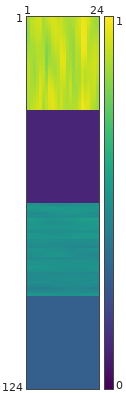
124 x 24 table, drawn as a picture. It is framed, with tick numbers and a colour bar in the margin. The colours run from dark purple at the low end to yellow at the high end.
It is made of 4 by 1 panels. Panel 1,1: very high, streaked downward, faint in contrast. Panel 2,1: very low, flat. Panel 3,1: middling, streaked across, faint in contrast. Panel 4,1: low, flat.
